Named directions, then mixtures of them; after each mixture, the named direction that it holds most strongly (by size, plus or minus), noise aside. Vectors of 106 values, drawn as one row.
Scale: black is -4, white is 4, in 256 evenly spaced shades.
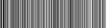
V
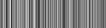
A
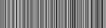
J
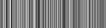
A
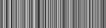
A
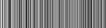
V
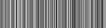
J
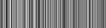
A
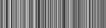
A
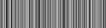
A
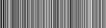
V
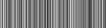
V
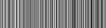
J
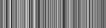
A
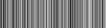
V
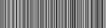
J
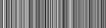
A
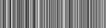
A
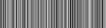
J
